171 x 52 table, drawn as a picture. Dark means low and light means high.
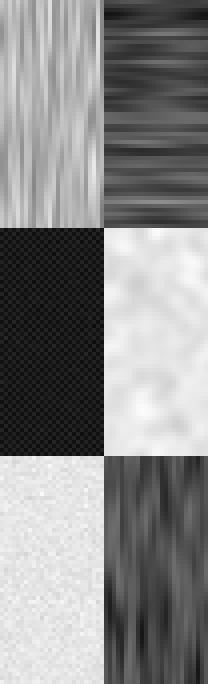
The table splits into 3 rows of 2 panels. Panel 1,1: high, streaked downward. Panel 1,2: low, streaked across. Panel 2,1: very low, checkered, faint in contrast. Panel 2,2: very high, blotchy, faint in contrast. Panel 3,1: very high, fine-grained, faint in contrast. Panel 3,2: low, streaked downward.
